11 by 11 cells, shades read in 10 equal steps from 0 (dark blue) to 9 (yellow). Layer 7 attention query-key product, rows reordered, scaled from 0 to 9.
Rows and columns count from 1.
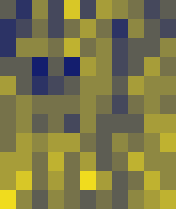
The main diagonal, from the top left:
3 2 5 3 3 5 3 5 7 7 7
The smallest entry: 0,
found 2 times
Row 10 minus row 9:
0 2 0 -1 0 3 3 -1 -3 2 0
